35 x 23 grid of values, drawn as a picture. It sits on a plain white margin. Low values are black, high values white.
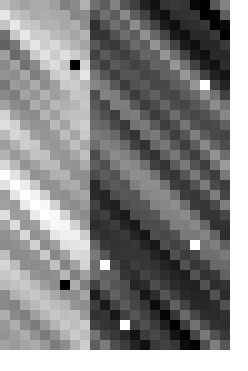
Streaks slant down to the right. The middle left is the ninth with the highest average. Six lone cells stand out: four far higher and two far lower than their neighbours. A vertical seam about 40% of the way across splits the table, and the left part is higher.
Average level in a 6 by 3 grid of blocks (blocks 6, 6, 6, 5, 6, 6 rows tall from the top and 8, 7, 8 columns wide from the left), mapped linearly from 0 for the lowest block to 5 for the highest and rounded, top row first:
420 / 421 / 421 / 512 / 411 / 410
